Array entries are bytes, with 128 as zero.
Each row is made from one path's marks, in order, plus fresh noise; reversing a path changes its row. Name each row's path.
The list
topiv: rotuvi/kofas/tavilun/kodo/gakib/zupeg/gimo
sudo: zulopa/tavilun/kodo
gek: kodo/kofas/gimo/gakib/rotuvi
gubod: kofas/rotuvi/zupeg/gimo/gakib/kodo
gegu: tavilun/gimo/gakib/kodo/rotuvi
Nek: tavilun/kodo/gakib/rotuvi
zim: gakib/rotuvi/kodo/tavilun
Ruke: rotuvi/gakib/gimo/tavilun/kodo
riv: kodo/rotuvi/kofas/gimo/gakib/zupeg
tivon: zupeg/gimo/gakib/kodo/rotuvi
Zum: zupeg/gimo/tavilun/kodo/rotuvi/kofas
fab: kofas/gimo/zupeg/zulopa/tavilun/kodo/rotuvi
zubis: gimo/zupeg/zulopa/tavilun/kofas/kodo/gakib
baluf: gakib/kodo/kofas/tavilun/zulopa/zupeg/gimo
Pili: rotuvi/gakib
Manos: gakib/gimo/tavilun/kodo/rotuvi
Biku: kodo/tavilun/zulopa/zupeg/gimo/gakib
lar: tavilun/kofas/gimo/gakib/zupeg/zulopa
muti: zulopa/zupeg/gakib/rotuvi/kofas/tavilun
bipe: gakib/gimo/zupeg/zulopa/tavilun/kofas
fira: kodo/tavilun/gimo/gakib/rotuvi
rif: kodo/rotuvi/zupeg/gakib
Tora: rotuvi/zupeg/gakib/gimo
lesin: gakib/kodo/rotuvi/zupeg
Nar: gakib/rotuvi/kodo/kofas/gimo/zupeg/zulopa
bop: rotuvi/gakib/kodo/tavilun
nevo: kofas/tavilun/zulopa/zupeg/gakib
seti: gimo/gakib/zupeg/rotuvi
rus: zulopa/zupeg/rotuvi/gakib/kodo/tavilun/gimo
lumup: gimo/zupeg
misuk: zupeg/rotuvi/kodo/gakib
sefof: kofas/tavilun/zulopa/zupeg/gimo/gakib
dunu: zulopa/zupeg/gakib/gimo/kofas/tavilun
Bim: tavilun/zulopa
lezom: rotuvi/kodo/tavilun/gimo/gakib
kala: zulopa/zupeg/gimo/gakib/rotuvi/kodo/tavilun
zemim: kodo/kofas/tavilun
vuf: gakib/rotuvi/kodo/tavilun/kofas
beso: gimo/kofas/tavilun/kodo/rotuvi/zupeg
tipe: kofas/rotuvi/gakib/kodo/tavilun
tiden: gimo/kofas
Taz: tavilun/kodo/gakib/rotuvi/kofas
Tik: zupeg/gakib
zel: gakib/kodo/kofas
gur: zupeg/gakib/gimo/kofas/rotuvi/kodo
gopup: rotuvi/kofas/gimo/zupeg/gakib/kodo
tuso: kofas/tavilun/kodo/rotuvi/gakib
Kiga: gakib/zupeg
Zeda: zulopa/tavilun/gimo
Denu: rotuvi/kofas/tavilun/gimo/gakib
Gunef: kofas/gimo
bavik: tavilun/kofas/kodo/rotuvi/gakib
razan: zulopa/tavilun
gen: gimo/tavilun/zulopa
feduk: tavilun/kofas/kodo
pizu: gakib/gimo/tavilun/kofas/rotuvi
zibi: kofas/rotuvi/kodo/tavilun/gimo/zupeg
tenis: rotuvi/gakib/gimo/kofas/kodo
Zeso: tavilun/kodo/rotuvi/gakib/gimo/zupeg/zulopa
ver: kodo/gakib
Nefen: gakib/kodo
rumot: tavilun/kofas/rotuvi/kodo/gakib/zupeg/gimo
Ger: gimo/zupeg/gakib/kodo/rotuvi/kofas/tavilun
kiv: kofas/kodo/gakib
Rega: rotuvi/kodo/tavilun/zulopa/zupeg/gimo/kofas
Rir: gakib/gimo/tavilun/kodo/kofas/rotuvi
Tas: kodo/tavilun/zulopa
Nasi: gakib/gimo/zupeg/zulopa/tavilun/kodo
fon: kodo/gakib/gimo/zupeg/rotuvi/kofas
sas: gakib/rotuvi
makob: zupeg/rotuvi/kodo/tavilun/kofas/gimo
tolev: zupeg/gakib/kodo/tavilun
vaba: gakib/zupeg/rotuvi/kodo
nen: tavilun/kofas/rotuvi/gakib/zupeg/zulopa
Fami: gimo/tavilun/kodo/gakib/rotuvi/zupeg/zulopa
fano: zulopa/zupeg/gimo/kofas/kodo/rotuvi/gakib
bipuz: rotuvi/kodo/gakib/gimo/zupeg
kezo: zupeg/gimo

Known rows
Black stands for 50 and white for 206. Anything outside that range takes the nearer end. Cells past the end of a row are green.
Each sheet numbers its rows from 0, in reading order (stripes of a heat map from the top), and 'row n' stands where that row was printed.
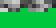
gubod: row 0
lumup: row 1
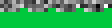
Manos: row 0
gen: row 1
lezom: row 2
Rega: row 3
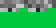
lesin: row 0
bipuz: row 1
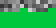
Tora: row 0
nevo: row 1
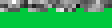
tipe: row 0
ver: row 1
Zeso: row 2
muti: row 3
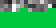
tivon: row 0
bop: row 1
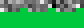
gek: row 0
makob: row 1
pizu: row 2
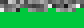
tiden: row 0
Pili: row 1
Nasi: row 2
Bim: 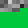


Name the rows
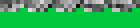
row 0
kezo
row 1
Taz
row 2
Nek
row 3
riv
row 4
fon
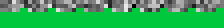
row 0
misuk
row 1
Rir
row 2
fab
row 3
zim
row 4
gegu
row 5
tuso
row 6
dunu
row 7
fira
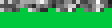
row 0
Tas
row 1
zibi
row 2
Fami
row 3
Ger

